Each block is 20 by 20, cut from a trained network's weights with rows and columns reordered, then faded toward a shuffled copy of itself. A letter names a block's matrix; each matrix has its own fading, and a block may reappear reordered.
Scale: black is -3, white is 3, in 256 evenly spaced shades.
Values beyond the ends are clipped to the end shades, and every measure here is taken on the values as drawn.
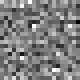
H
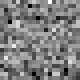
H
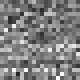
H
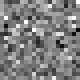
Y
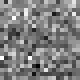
H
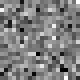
Y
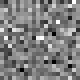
Y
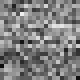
H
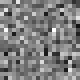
Y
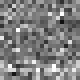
H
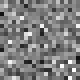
Y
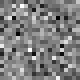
Y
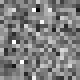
Y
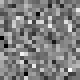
Y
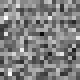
H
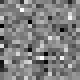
Y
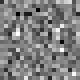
Y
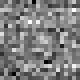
H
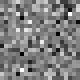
Y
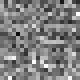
H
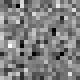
Y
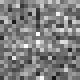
H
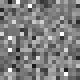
Y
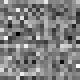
H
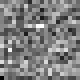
H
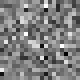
Y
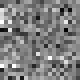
Y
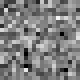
H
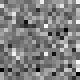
Y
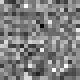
H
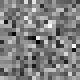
Y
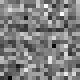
H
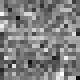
H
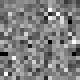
Y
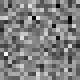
H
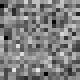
H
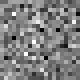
Y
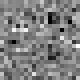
Y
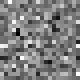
Y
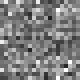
H
